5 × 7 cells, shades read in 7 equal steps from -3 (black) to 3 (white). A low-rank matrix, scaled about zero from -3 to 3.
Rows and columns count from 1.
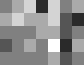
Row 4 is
-1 0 1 0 3 -2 1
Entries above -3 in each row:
7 7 7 7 7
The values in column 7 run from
-2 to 1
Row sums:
4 4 1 2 0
